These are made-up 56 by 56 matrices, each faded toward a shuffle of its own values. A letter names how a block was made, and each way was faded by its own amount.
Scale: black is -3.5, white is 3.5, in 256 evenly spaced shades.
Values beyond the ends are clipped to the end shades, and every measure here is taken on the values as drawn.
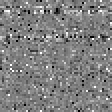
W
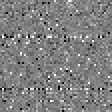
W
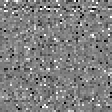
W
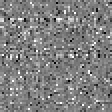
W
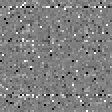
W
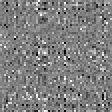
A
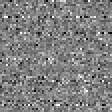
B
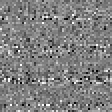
B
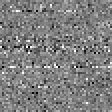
B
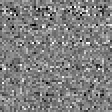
B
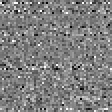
B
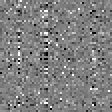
A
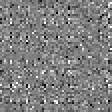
A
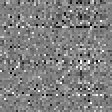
A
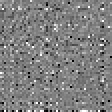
A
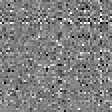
A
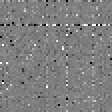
A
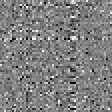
A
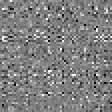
A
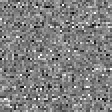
B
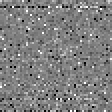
W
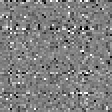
A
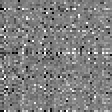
A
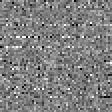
B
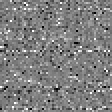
W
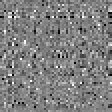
A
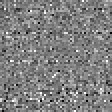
B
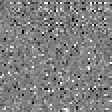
W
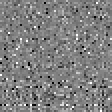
W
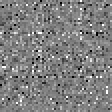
W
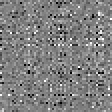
A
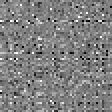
A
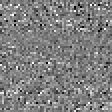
B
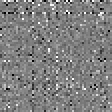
A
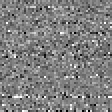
B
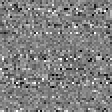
B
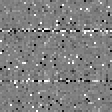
W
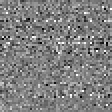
B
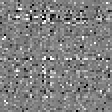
A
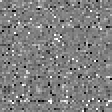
W
